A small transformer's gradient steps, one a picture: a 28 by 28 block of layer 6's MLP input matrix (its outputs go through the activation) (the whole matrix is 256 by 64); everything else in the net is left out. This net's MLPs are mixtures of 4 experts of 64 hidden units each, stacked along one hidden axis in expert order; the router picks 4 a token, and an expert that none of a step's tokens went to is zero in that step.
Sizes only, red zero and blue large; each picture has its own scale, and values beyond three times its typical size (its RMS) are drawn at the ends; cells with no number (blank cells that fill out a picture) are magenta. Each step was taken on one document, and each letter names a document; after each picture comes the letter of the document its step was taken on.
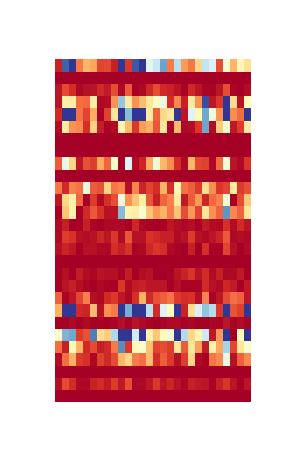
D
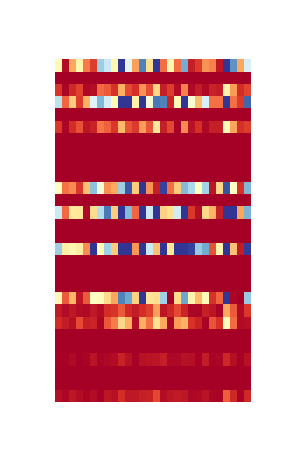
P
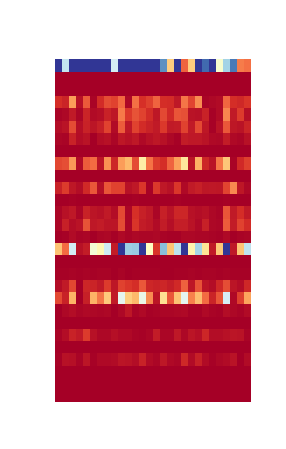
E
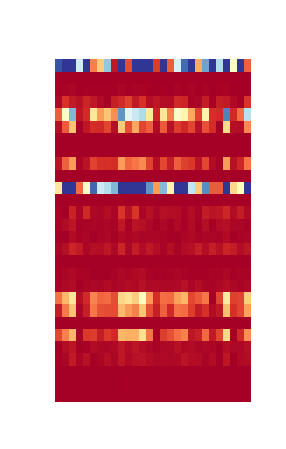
D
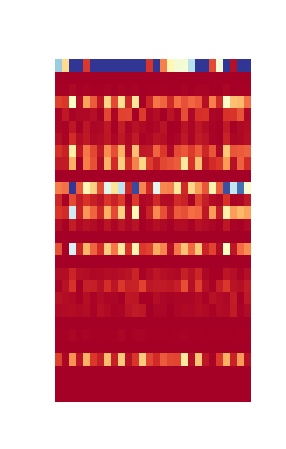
E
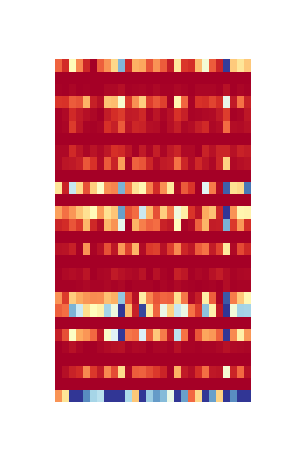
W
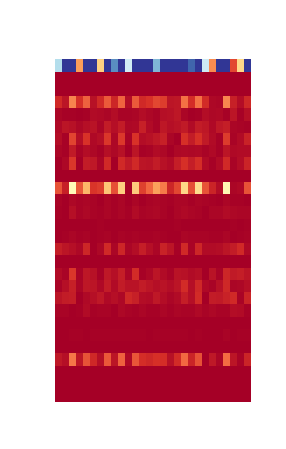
E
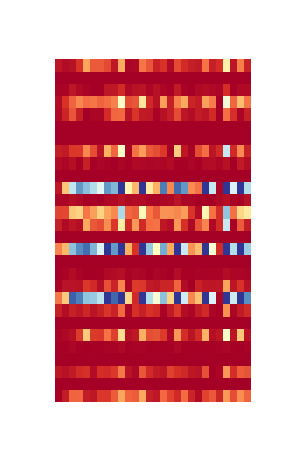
W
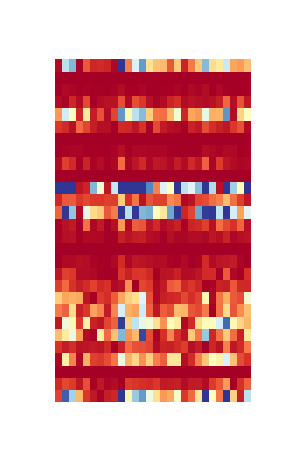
D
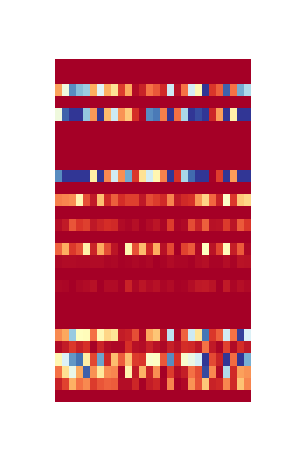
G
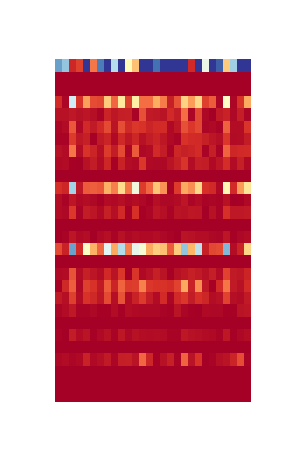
E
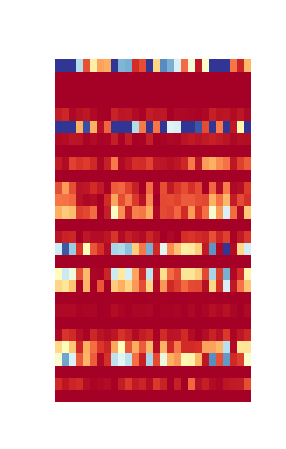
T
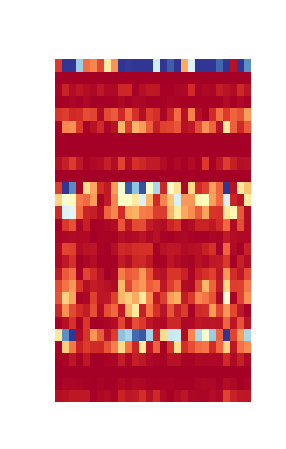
D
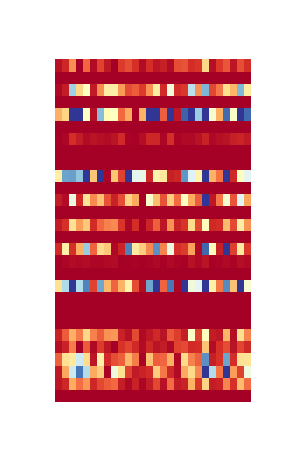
G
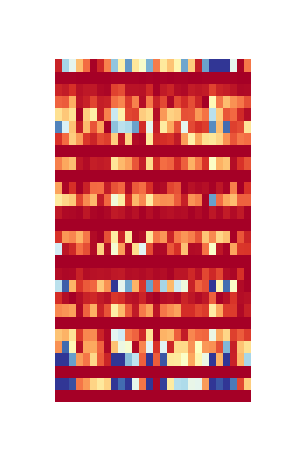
T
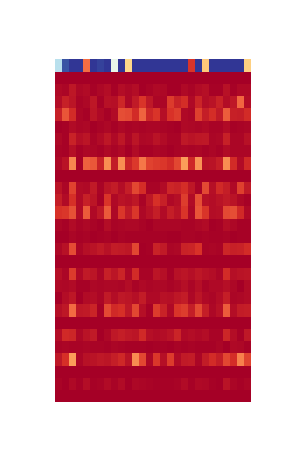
E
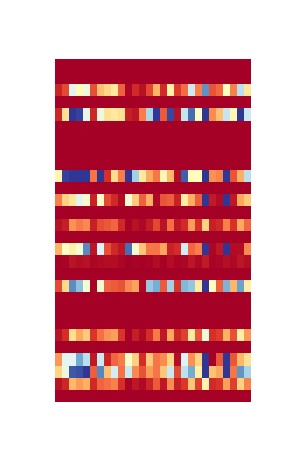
G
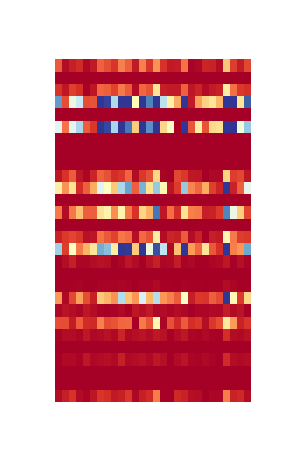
P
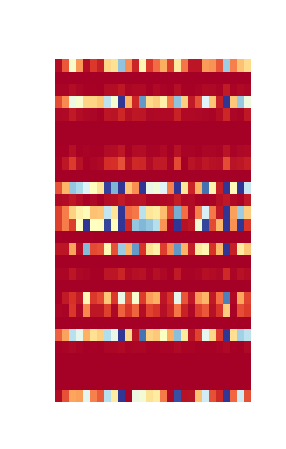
W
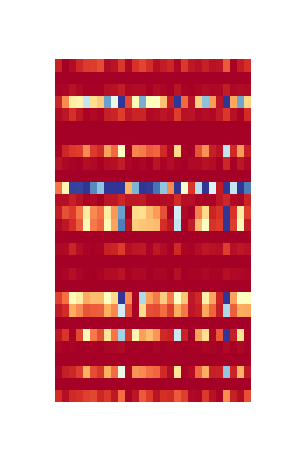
W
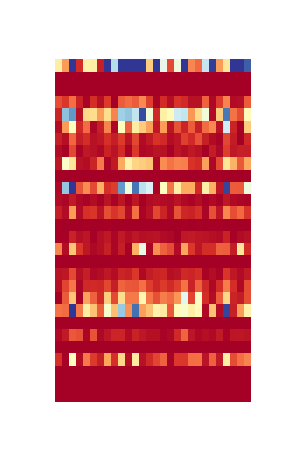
E
